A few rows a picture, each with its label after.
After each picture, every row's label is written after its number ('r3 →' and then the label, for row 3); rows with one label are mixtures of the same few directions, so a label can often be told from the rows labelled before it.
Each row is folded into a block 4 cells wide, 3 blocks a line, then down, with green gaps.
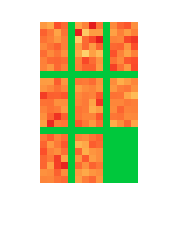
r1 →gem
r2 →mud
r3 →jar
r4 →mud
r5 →jar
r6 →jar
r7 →jar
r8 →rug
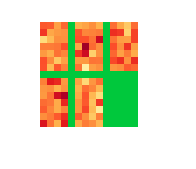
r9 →mud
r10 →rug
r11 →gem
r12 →jar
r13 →jar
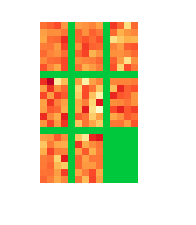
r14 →jar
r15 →rug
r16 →mud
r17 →gem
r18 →jar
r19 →mud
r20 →jar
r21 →gem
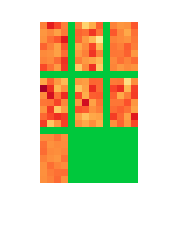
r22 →jar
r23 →jar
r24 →gem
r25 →rug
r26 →rug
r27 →gem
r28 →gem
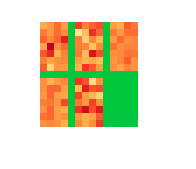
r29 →rug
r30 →rug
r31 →gem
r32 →jar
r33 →mud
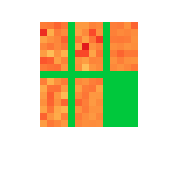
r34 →mud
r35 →rug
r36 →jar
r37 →jar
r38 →jar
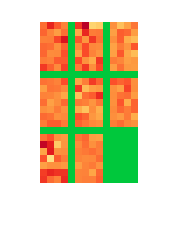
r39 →jar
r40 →gem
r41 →jar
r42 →rug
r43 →mud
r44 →gem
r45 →rug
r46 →gem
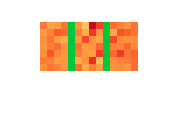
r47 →jar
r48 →gem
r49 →mud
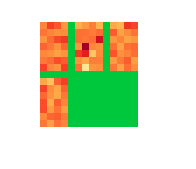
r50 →jar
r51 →rug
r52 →gem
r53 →gem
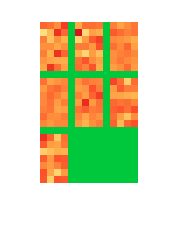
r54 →rug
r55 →mud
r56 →jar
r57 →jar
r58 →rug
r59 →mud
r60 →mud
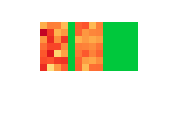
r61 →rug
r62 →mud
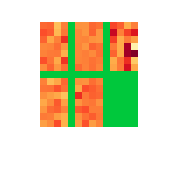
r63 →gem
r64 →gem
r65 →jar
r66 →jar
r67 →mud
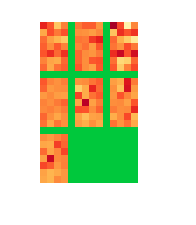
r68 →mud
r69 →jar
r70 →mud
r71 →mud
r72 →rug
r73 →gem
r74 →rug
